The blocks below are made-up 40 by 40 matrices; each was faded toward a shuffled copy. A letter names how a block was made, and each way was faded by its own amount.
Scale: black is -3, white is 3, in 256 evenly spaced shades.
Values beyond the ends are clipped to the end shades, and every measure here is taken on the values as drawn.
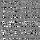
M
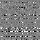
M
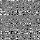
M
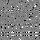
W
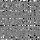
M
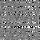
M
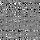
M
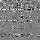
M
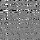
M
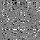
W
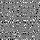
W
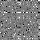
W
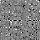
W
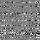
M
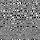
M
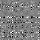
M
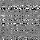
M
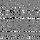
M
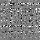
M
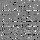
W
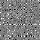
W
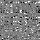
W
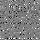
W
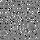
W
